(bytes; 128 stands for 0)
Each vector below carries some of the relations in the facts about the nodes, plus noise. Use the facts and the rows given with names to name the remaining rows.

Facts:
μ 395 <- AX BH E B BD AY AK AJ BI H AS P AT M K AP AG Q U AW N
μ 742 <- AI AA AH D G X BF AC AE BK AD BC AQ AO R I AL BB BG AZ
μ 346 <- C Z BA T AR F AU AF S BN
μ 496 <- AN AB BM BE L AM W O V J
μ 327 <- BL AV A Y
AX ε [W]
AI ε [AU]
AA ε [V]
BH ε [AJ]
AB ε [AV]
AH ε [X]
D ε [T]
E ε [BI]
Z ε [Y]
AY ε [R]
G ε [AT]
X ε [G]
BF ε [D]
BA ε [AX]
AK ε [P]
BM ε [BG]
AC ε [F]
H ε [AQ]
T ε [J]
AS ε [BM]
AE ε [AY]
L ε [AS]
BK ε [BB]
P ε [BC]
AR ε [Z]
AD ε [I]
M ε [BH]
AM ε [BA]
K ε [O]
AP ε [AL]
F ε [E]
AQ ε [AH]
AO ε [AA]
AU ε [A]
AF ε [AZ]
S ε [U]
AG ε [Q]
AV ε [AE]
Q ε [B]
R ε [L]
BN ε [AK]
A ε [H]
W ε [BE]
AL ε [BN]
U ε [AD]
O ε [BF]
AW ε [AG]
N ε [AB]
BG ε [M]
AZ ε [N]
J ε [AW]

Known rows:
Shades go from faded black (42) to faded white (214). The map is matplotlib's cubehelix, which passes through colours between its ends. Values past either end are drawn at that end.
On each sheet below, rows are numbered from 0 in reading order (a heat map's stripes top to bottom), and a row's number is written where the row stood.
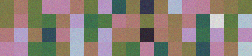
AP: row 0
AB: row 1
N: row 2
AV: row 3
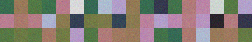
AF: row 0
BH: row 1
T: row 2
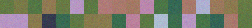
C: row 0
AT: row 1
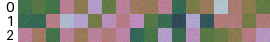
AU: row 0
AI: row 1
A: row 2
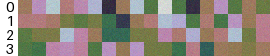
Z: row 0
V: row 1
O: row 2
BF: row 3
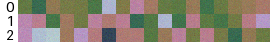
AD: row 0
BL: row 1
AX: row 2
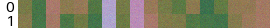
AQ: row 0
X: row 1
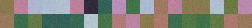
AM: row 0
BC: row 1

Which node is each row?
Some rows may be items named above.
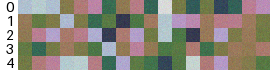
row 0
Y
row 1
BM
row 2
BA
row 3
AL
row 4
K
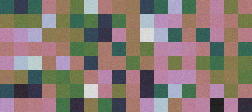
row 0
AC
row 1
BM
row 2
BE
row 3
AS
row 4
AX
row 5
E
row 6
BK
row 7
AJ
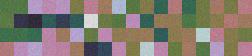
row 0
AO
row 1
BB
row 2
S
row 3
W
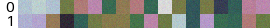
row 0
Y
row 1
B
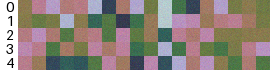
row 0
BA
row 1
BM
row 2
AY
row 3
BL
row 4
BI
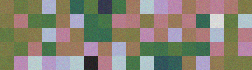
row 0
BM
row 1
AB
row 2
O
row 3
AE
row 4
AR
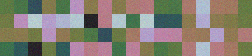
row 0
BN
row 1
AR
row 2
L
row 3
F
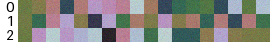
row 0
AZ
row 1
BG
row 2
AR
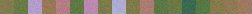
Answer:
AA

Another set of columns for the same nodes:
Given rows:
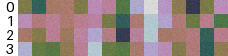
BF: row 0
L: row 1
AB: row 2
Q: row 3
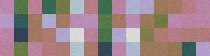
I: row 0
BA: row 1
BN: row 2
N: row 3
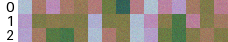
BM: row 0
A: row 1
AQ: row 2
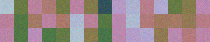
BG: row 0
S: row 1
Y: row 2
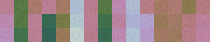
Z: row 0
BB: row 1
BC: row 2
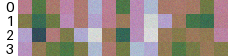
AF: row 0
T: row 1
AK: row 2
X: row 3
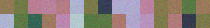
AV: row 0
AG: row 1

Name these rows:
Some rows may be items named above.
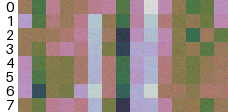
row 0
O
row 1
AP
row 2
AE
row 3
AV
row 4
AI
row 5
AI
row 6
AL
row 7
AV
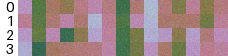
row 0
AM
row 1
AF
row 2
BE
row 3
W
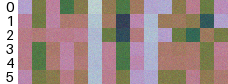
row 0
B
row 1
N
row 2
AY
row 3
AF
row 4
AF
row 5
AU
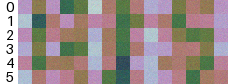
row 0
AT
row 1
AX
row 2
K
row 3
AJ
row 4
AZ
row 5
AS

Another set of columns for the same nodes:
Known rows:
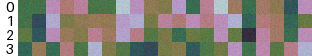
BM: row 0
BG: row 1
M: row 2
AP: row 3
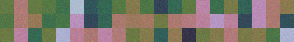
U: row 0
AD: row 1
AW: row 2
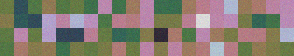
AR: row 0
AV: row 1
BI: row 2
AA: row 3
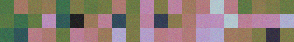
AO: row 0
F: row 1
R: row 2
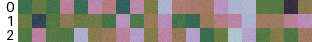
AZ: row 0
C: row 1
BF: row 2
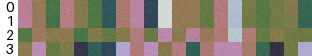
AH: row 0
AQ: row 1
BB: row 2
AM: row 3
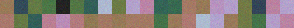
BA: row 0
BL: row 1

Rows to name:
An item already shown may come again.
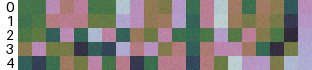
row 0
BM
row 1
L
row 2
N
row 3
W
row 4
BN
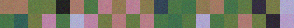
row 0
AX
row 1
AY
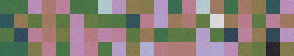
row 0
BM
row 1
AL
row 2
AS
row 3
AE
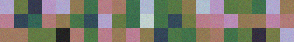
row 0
A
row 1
AU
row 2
AX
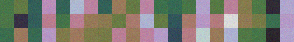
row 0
N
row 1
AF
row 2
AB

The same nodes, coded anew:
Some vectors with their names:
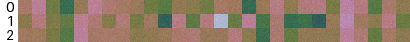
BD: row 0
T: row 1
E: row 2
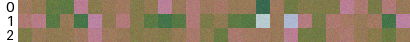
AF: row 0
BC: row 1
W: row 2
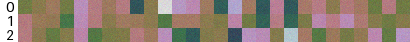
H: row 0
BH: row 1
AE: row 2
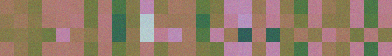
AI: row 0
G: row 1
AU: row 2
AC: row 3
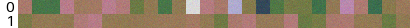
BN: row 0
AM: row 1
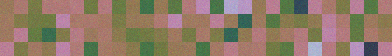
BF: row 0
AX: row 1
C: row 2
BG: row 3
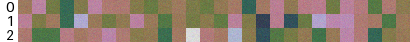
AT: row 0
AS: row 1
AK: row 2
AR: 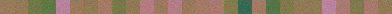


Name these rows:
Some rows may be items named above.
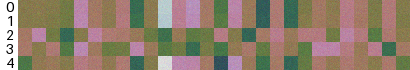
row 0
AU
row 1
AU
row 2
B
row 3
L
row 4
A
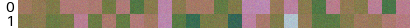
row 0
AI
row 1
AB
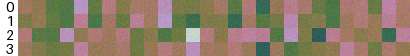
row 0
N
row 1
AV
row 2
AL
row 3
BA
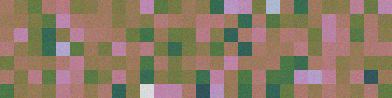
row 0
AZ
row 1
K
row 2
B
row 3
AY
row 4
O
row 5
BM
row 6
A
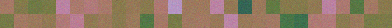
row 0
AP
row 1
O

